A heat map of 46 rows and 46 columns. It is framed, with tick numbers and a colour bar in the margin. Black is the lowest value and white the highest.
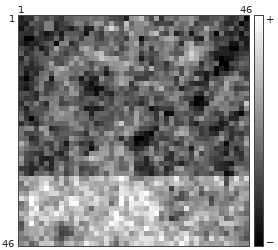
Seam: horizontal, 70% of the way down, the bottom part higher. Ninth with the highest average: bottom middle. Grain: blotchy. Stripes: none.
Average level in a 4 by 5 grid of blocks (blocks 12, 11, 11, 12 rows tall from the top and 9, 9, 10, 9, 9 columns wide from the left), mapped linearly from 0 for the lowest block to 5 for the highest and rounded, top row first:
02220 | 11111 | 12221 | 44533
